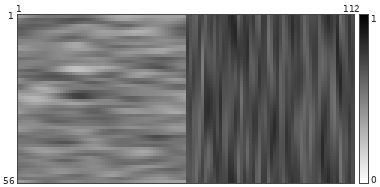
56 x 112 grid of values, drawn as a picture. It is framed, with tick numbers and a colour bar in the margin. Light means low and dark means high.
It is made of 1 by 2 panels. Panel 1,1: middling, streaked across. Panel 1,2: high, streaked downward.
